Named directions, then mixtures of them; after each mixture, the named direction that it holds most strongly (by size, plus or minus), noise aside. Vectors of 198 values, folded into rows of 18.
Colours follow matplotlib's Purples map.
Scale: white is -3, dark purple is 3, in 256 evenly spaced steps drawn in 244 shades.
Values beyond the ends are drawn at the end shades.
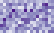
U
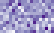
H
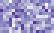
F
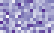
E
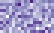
E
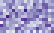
U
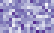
F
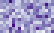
F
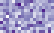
E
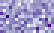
E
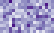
F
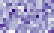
U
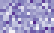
H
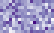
F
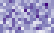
F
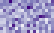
F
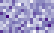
E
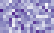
F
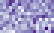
H
